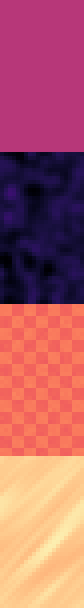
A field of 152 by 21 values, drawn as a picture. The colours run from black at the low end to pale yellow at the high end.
The table splits into 4 rows of 1 panel. Panel 1,1: middling, flat. Panel 2,1: very low, blotchy, faint in contrast. Panel 3,1: high, checkered, faint in contrast. Panel 4,1: very high, slanting up to the right, faint in contrast.
